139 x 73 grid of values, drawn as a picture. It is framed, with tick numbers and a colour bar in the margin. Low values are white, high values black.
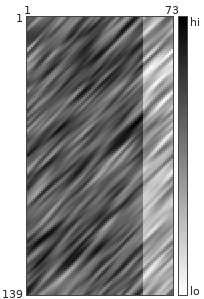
Average level on the scale: 60%. Grain: diagonal, up to the right. Seam: vertical, 80% of the way across, the left part higher.
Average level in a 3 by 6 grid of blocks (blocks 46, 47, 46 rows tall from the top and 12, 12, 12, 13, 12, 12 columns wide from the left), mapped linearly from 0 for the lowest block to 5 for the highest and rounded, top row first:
4 4 5 4 3 0
4 4 4 4 3 0
4 4 4 4 3 0
